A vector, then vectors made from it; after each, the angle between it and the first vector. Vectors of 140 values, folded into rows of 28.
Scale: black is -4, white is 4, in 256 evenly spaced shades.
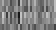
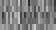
nearly opposite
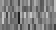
nearly parallel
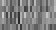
nearly parallel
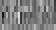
nearly opposite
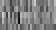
nearly parallel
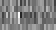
nearly opposite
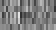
nearly opposite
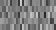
partly aligned
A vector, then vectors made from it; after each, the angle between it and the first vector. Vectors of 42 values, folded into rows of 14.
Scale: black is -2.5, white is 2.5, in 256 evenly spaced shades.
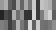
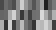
orthogonal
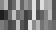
nearly parallel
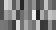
partly aligned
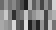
partly opposed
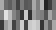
orthogonal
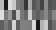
partly opposed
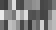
partly opposed
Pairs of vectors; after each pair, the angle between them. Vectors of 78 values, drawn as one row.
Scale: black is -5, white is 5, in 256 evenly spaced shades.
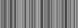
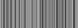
partly aligned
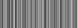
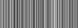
partly opposed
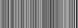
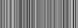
partly opposed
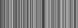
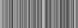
nearly opposite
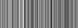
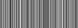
orthogonal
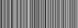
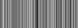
orthogonal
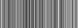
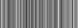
nearly parallel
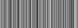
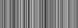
orthogonal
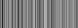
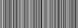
partly opposed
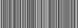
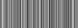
partly aligned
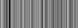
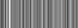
nearly opposite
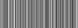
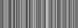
partly opposed
